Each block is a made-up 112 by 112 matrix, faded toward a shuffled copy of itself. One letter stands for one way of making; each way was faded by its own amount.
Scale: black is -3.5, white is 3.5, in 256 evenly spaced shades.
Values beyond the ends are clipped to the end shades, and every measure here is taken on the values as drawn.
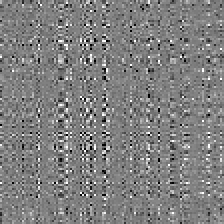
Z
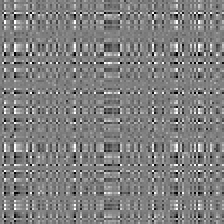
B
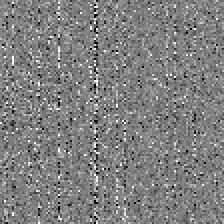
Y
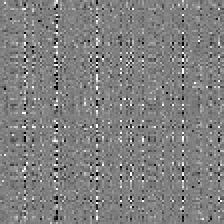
Z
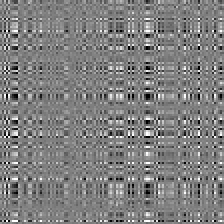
B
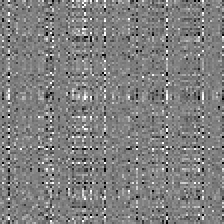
Z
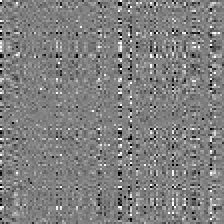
Z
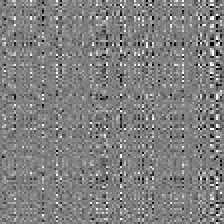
Z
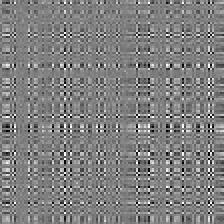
B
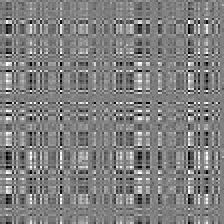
B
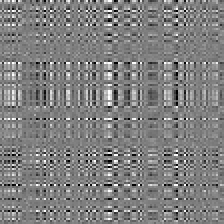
B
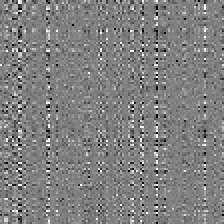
Z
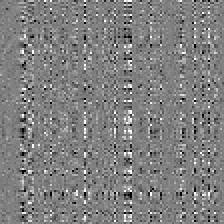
Z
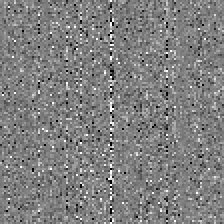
Y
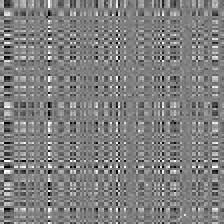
B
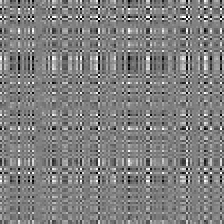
B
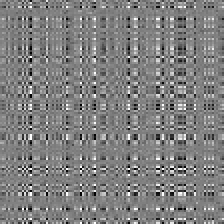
B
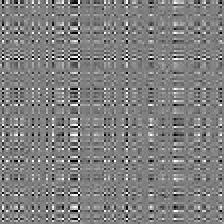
B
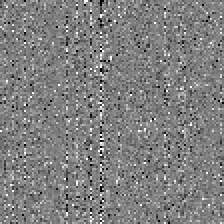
Y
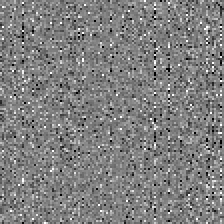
Y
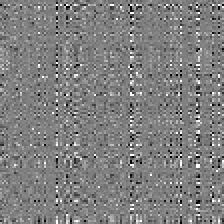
Z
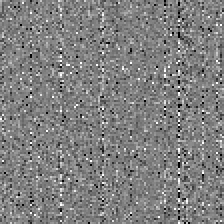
Y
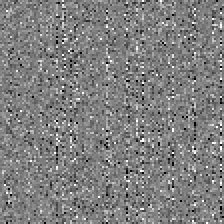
Y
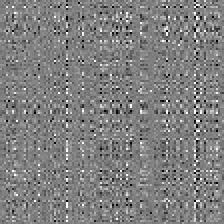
Z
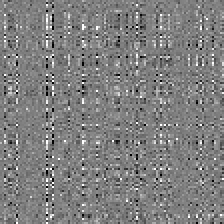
Z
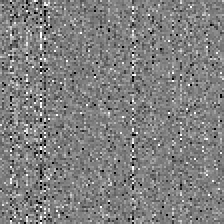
Y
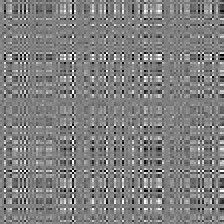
B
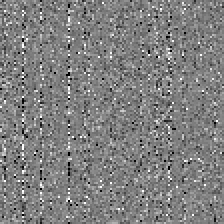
Y
